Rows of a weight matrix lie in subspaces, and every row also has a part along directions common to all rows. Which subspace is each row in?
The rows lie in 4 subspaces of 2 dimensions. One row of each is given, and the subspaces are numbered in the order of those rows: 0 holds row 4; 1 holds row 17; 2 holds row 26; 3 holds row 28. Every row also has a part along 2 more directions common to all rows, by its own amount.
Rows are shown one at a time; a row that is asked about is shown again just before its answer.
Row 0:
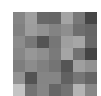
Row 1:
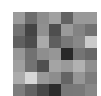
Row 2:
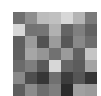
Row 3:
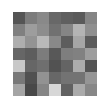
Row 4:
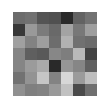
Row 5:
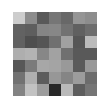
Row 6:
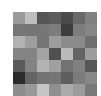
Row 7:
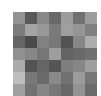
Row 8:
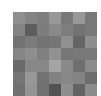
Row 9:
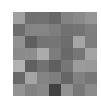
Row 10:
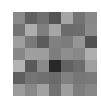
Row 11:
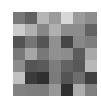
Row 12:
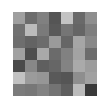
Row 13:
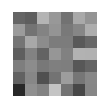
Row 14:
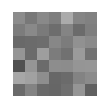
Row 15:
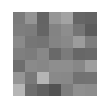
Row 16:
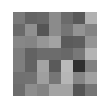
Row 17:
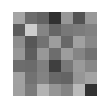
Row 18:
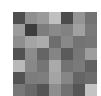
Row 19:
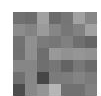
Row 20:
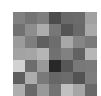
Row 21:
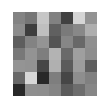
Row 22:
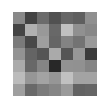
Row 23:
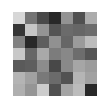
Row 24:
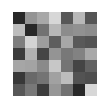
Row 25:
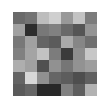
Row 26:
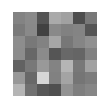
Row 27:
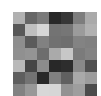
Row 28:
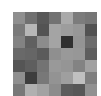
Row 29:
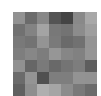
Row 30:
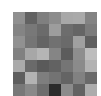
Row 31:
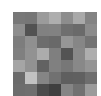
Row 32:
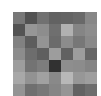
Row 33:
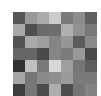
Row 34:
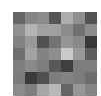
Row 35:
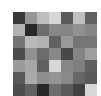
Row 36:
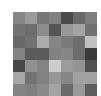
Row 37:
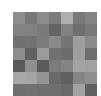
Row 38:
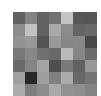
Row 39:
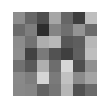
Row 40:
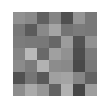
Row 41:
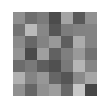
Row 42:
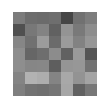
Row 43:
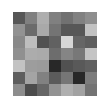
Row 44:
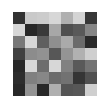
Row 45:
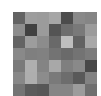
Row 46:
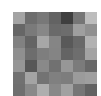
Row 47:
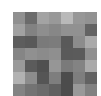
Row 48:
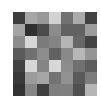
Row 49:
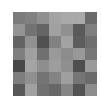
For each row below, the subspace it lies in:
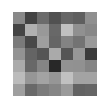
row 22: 0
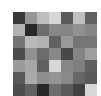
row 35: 1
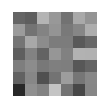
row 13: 2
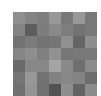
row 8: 1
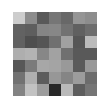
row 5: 1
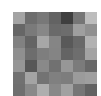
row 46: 2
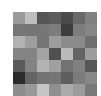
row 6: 0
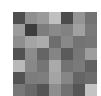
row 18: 1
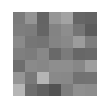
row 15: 2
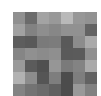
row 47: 0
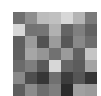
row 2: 0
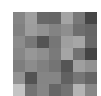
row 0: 2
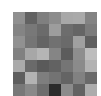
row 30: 3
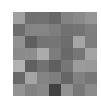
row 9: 3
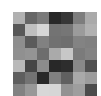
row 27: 2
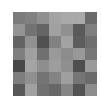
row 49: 1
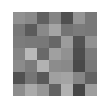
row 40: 1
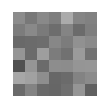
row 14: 1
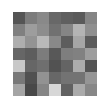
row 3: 1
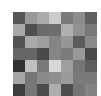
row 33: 3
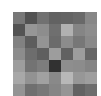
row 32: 0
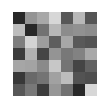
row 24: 1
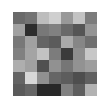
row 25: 3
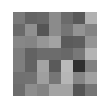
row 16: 2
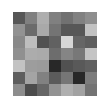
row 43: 3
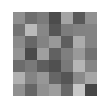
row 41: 1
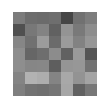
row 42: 0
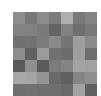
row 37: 1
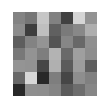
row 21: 2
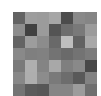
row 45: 3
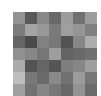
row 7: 0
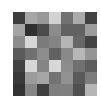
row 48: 0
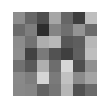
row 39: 2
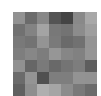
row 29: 2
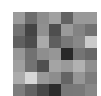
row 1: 0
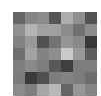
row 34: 2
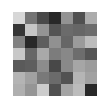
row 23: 1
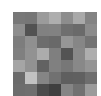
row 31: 3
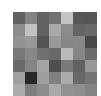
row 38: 2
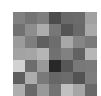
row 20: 3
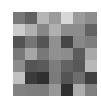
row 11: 0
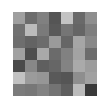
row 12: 1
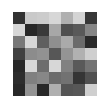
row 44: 0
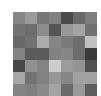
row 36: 3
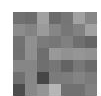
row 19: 2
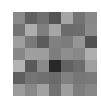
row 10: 3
